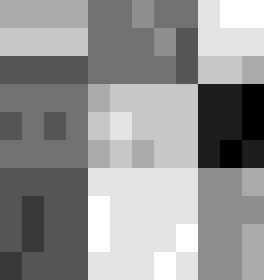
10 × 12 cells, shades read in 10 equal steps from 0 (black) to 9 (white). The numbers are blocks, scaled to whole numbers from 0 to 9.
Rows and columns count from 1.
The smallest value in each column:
2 2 3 3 4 4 4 4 3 1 0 0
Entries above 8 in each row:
2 0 0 0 0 0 0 1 2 1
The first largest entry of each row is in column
11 10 10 6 6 6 5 5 5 8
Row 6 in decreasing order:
7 7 7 6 6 4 4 4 4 1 1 0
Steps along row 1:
same same same down same up down same up up same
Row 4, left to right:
4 4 4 4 6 7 7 7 7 1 1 0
